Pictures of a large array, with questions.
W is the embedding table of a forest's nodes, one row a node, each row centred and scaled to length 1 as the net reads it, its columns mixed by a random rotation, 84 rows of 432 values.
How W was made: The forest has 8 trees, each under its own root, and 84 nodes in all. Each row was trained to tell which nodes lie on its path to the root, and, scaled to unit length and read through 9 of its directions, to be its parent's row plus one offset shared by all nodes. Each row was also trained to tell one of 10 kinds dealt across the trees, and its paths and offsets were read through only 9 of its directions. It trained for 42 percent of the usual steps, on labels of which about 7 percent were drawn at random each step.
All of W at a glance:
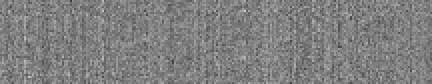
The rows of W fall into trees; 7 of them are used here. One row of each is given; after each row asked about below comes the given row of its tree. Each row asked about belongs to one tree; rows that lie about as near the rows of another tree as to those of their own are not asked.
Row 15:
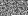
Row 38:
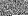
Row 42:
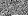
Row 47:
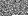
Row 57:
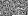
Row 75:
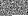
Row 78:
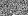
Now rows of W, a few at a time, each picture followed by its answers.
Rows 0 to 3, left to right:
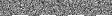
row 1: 57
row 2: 15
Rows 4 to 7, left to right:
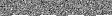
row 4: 47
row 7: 75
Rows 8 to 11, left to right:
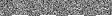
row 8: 42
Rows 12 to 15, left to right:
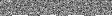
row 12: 78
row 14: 78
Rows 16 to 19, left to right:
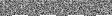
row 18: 75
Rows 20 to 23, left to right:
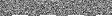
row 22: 38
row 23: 42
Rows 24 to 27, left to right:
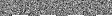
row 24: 78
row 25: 75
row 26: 42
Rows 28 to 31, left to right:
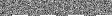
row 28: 78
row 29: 38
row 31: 78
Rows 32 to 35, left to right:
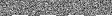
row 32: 15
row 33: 57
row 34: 47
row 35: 75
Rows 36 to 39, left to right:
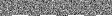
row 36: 75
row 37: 38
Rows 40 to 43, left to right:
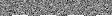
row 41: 75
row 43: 78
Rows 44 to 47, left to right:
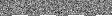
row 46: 78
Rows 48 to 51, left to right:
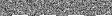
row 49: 15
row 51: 42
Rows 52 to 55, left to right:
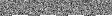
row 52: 38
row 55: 15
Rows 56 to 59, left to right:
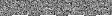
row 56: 15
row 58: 57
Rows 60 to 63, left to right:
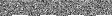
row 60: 57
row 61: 38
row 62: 38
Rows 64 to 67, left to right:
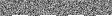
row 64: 38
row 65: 78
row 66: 78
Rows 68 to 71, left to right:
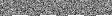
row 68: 78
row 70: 38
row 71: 38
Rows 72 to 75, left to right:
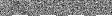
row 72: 75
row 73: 75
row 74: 15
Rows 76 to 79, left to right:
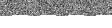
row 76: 75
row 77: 75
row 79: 42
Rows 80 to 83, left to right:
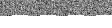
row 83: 38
